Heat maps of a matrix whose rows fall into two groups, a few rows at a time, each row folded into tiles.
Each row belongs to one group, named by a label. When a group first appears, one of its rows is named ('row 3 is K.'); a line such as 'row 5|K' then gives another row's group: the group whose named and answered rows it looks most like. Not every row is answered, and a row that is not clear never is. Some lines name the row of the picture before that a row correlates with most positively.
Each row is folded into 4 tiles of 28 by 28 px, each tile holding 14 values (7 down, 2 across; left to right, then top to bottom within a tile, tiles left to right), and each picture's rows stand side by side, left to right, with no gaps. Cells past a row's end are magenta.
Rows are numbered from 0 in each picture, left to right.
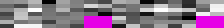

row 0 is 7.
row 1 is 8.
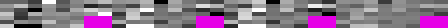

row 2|7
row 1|7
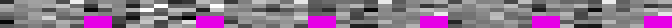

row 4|8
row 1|8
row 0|8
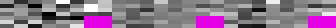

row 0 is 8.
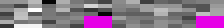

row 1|8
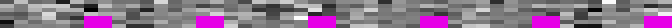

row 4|7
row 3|7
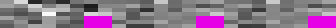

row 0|8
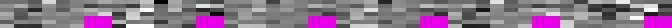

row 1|7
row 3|7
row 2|7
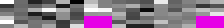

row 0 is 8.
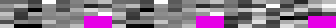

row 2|8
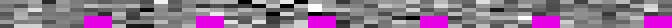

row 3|8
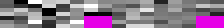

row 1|7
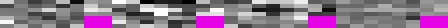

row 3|8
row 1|8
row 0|8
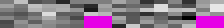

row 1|8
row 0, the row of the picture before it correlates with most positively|1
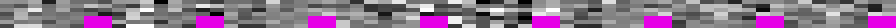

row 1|7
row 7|8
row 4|8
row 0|7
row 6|8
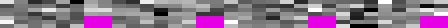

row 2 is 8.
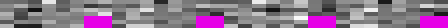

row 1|7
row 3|7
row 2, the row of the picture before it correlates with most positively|1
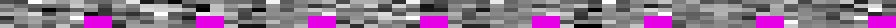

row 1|8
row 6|8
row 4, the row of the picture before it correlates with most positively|0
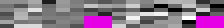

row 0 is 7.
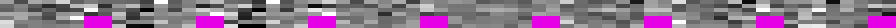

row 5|8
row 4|8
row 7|7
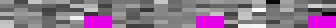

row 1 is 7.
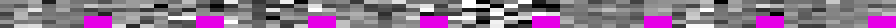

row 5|8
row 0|7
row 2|8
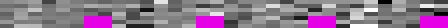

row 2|8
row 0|7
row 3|7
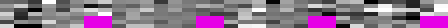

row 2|7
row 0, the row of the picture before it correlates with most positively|1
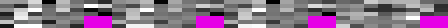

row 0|7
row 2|7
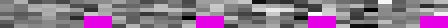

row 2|8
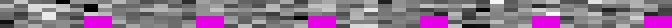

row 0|8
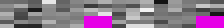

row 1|7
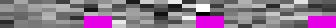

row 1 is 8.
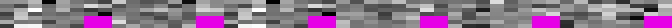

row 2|7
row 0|7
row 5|8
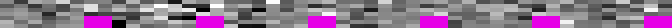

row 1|8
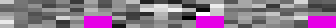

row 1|8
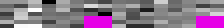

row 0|7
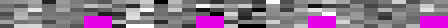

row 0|7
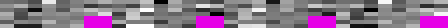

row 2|7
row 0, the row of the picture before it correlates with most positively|2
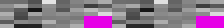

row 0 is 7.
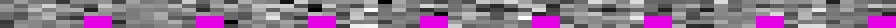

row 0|8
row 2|8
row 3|7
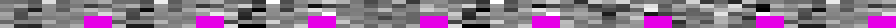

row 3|8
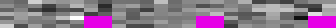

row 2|8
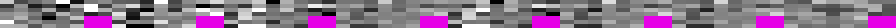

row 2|7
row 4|7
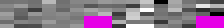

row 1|7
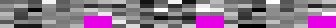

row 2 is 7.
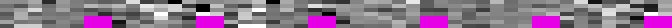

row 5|8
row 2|7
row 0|7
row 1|8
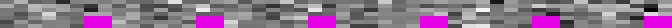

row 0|8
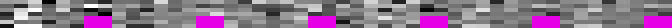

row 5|7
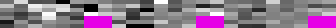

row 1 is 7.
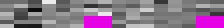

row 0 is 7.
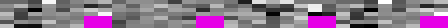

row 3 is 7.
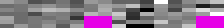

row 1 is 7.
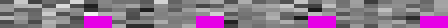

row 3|8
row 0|8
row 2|8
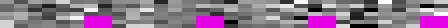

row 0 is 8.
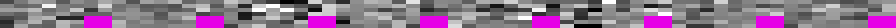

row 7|8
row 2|8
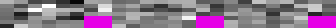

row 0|8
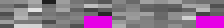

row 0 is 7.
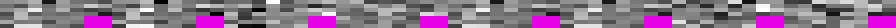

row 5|7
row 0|7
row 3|8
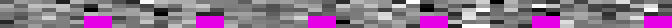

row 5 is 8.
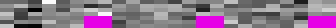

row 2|8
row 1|8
